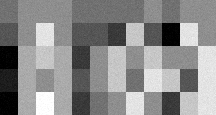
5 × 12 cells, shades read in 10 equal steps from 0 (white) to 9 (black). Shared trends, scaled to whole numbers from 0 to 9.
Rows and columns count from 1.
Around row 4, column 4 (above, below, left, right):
3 3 4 6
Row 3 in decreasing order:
9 7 4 4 4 4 3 3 2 2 2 1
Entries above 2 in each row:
12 9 8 8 8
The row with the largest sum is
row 2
